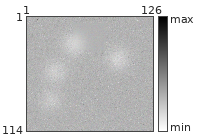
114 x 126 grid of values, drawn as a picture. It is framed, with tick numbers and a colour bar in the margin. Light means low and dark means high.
Odd rows or columns: none. Average level on the scale: 30%. Mirror symmetry: none. Dips: four. Odd patch: calmer, in the top middle.
